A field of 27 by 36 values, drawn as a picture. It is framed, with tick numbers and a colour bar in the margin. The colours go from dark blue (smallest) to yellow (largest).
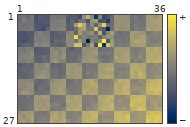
Slope: up to the bottom right. Ninth with the lowest average: top left. Roughest part: top middle. Odd patch: rougher, in the top middle. Grain: checkered.
